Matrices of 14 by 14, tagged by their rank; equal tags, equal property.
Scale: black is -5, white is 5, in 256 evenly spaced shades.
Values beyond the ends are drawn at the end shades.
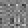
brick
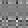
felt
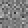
brick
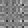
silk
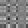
felt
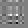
felt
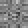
brick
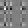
felt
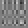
felt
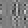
silk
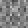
silk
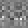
silk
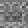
brick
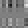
felt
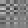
felt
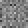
brick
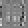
silk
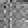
brick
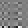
felt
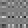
felt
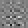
silk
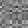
silk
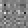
brick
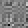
silk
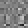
silk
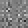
brick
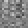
brick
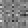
brick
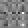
silk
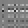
felt
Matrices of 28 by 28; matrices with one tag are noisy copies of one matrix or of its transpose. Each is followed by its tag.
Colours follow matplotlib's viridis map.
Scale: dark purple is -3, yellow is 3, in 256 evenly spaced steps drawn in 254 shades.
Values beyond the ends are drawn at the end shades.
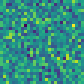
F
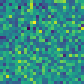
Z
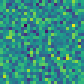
F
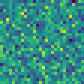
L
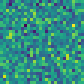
F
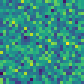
L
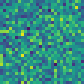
Z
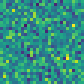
F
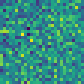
Z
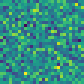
F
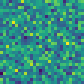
L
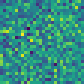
Z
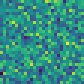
L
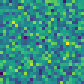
L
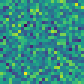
F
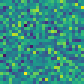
F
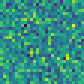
F
